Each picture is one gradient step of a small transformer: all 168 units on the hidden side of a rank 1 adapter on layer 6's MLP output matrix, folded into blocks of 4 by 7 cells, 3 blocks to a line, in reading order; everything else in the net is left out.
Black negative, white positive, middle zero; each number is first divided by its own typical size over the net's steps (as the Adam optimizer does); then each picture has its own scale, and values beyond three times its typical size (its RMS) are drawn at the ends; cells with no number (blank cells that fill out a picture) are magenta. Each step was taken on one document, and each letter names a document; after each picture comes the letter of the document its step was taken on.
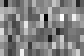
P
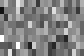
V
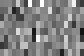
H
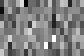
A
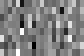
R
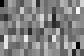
A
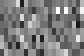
H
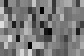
P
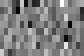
V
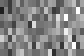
A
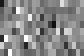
A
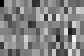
A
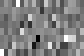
R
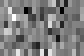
P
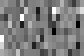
V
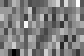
P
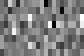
R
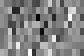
H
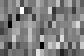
H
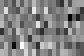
H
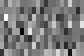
A
